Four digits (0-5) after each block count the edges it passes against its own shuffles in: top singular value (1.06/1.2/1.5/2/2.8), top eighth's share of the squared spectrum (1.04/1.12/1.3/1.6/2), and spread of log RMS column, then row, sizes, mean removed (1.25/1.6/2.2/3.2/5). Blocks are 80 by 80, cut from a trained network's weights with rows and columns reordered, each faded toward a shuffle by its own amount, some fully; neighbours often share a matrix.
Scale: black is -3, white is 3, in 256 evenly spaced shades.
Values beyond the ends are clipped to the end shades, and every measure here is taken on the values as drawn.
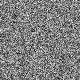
1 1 0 0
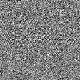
4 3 0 2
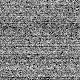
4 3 0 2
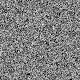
0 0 0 0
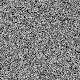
0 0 0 0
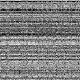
5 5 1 4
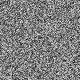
1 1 0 0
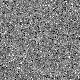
0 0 0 0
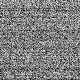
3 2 0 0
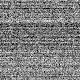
4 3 0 2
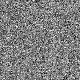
1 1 0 0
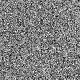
1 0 0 0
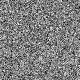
0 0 0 0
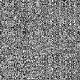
3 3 2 2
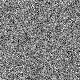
0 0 0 0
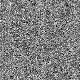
2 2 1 0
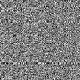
4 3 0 2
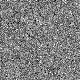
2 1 0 0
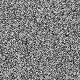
2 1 0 0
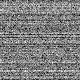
4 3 0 2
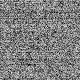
2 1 0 0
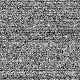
3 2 0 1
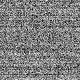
3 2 0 1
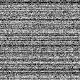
5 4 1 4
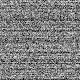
4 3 0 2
